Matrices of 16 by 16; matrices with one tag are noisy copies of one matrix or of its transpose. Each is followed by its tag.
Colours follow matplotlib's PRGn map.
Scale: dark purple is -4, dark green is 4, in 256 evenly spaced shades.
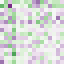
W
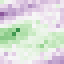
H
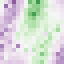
H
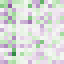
W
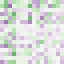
W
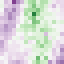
H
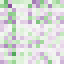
W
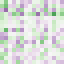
W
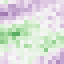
H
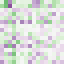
W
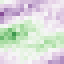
H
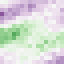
H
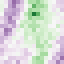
H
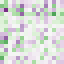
W
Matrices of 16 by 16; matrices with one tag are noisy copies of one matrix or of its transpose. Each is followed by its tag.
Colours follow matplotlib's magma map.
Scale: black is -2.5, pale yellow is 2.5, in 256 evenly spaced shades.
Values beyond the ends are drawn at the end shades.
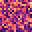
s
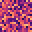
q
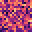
s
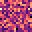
s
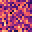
s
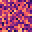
s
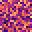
q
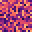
q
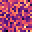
q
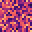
q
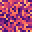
q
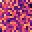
q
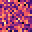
s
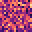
s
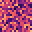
q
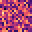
s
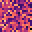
q
